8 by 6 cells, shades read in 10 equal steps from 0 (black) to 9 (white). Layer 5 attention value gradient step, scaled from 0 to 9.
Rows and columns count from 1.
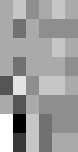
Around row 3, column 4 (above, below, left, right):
5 6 6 7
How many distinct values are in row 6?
3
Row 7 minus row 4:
3 -4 1 -2 -1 0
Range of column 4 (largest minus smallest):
3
